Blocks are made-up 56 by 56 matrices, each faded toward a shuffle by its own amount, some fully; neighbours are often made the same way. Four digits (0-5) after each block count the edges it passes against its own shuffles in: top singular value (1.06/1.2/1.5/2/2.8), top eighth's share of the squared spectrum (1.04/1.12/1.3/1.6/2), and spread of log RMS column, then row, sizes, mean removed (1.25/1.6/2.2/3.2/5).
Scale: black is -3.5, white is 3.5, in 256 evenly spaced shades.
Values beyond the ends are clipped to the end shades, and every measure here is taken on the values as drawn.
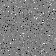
0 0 0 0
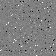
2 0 0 0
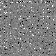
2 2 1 2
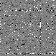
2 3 2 2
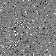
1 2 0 1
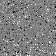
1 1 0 1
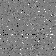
2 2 0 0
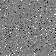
1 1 0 0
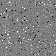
0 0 0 0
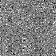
3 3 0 1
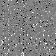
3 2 1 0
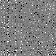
3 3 2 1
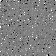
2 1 1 0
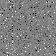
2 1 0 0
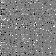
3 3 1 1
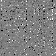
3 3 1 1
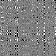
4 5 3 2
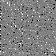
3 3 1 0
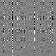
4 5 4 3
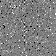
2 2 0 0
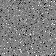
0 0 0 0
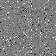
2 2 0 0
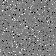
0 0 0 0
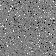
0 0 0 0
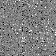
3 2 1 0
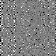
4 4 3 1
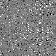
3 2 1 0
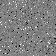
0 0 0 0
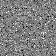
1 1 0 0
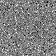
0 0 0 0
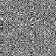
4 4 2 2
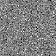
3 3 1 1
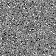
1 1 0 0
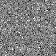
3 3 0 1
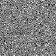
3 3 1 1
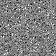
1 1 0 0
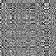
4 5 3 3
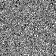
2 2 0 0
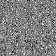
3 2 1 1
